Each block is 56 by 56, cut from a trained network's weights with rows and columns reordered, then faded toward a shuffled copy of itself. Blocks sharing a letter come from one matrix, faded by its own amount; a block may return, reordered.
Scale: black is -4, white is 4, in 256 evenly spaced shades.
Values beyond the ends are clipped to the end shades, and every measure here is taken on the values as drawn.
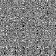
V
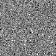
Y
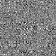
V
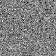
Y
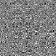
V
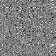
Y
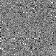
Y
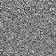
Y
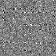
Y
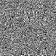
Y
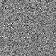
Y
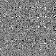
Y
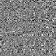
V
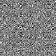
V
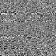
V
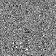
Y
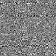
V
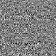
V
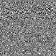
V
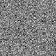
Y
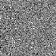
Y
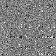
Y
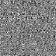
V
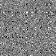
Y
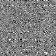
Y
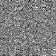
V
